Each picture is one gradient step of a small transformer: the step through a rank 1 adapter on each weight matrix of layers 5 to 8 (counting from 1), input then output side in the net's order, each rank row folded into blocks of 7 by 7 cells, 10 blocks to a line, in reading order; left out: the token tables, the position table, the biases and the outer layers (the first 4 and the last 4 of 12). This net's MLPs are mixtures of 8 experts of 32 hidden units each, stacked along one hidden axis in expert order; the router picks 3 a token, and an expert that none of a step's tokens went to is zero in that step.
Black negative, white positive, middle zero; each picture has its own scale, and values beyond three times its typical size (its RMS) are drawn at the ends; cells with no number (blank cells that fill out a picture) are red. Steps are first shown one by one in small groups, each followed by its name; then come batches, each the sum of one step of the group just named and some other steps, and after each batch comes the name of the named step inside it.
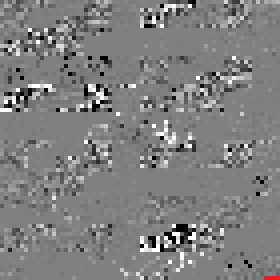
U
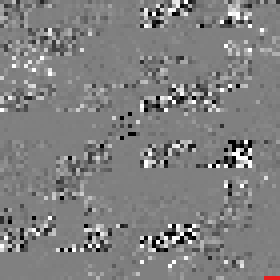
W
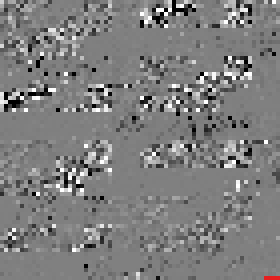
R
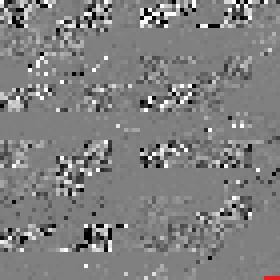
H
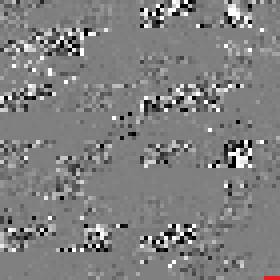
W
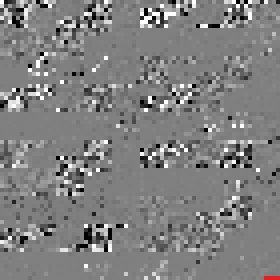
H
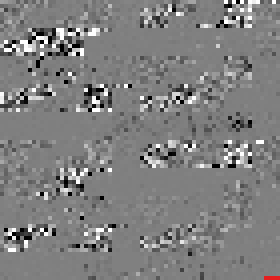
R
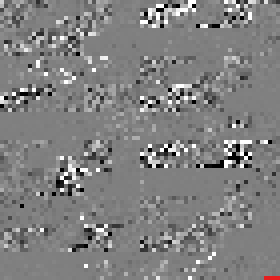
H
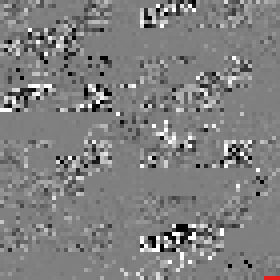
U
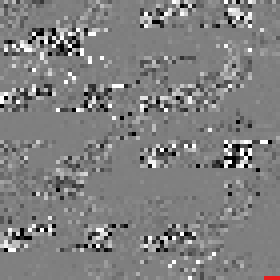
W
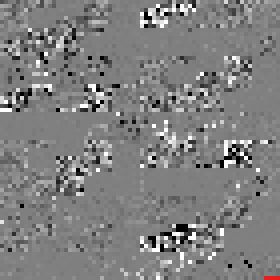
U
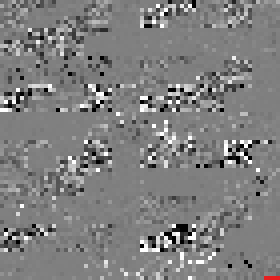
U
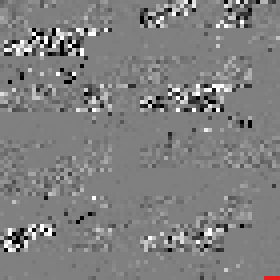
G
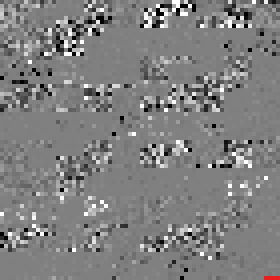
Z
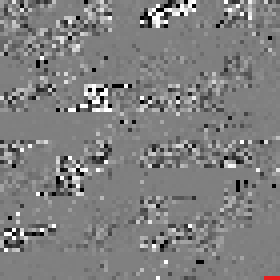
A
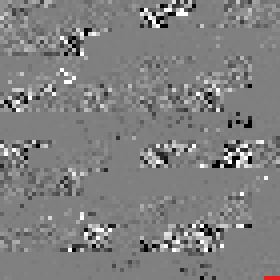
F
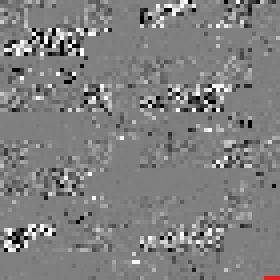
G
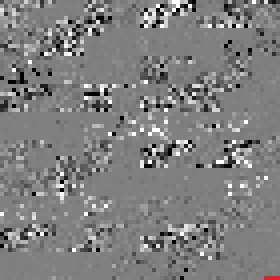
Z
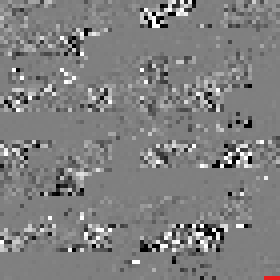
F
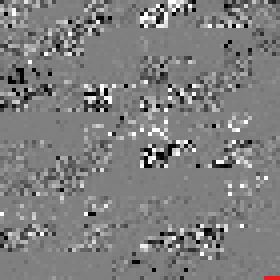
Z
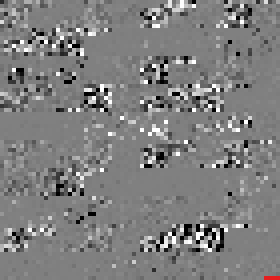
G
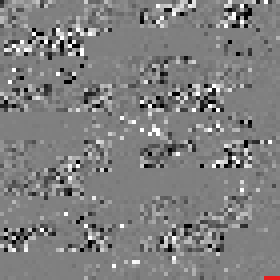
G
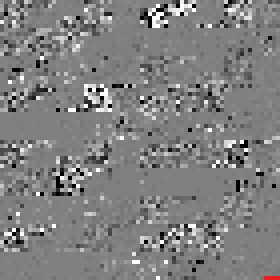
A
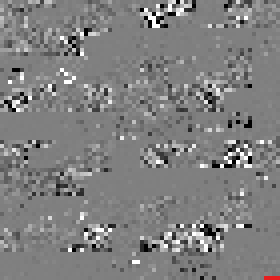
F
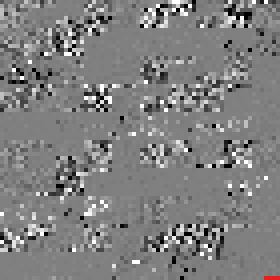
Z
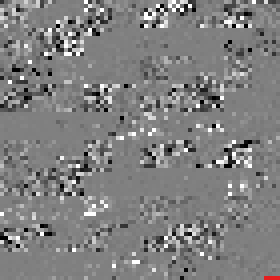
Z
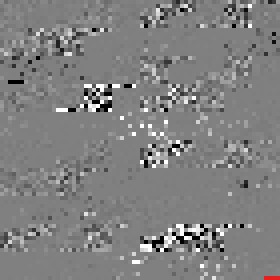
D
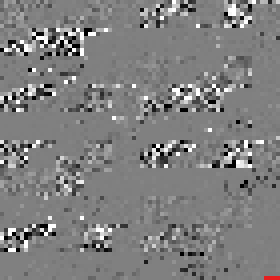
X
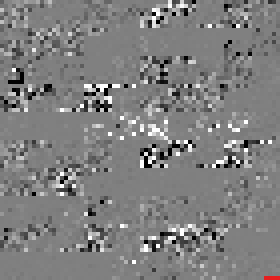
D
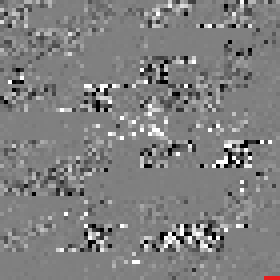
D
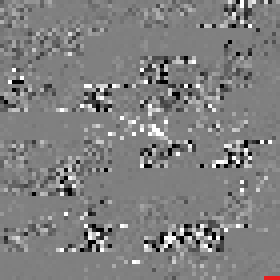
D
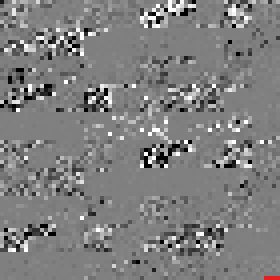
X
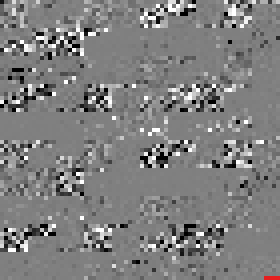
X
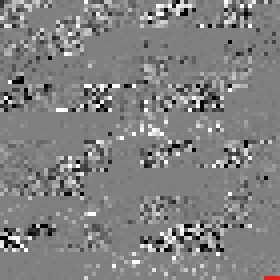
D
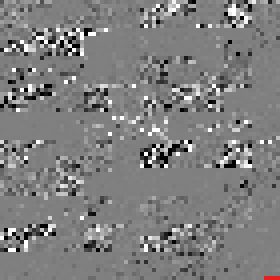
X
